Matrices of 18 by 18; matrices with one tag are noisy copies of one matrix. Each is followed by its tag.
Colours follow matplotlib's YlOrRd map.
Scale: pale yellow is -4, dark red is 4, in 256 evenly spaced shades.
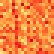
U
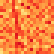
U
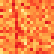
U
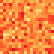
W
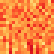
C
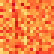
U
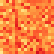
U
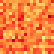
W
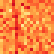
U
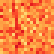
U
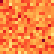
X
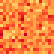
W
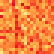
U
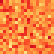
X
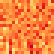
C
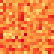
W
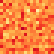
W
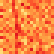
U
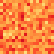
W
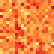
U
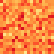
W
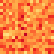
W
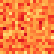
W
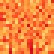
C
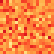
X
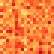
U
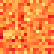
W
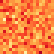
X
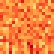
C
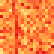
U
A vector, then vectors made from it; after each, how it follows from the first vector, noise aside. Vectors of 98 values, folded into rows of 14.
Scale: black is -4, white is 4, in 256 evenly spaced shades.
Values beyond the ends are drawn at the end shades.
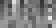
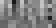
negated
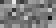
sign-scrambled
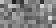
sign-scrambled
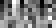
scaled up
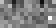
sign-scrambled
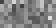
sign-scrambled
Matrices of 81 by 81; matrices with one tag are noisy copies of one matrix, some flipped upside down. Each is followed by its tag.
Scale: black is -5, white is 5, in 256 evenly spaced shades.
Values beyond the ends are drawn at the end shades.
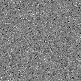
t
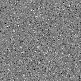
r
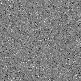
t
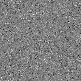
t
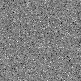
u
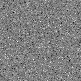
u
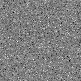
u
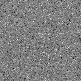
u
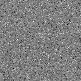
u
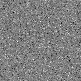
u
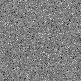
u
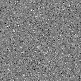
r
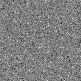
u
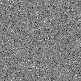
t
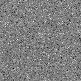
u
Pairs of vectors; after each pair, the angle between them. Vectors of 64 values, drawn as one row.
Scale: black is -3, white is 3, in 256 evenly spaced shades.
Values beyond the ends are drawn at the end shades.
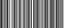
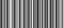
nearly parallel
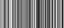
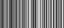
nearly opposite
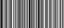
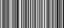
partly opposed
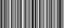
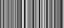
partly aligned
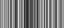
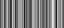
partly aligned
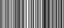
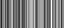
partly aligned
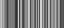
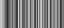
nearly parallel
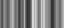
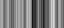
nearly opposite
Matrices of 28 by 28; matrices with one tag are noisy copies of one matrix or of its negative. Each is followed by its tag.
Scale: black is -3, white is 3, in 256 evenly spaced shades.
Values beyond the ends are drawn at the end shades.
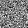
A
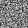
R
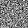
R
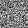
A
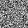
A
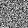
R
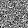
A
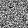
A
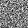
R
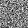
R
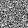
A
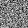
R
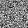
A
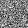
A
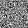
A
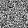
A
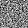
R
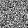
A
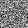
A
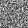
R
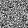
A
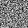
R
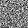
R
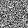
A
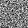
R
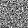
R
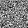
A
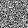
A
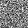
R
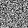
R
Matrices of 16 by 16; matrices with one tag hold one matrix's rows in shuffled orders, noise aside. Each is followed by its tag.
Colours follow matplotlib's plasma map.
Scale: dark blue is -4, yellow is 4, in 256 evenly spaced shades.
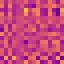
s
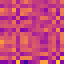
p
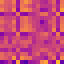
p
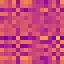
p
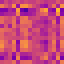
p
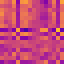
p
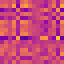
p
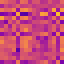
p
